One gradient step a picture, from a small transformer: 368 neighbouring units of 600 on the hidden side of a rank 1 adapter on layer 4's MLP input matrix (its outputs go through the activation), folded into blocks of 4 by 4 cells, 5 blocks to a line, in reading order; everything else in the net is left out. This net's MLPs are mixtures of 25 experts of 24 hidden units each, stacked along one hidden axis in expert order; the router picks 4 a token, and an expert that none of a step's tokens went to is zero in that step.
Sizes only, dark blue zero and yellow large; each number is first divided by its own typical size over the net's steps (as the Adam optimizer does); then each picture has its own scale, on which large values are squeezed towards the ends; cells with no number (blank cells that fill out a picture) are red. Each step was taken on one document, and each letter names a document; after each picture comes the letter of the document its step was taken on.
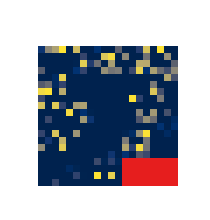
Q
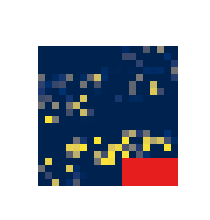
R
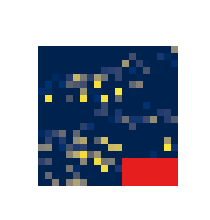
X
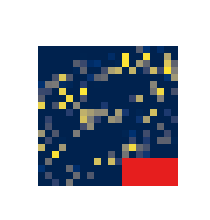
Q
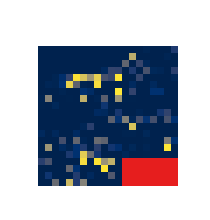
X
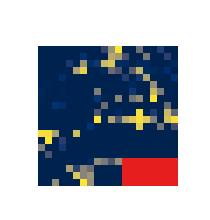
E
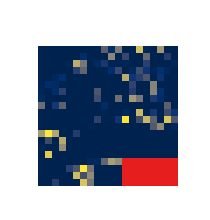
E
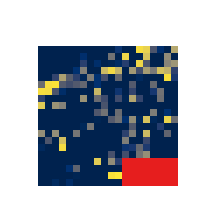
Q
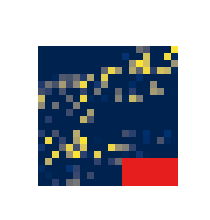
X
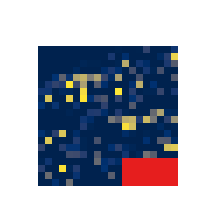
X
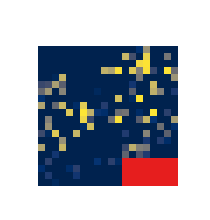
Q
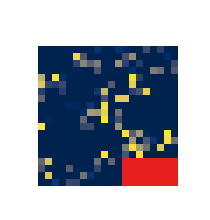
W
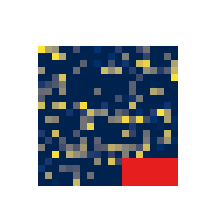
Q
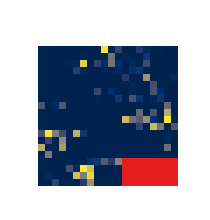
E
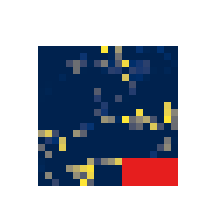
E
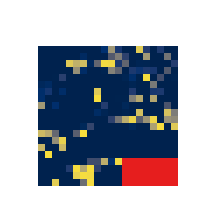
E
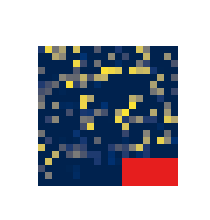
Q
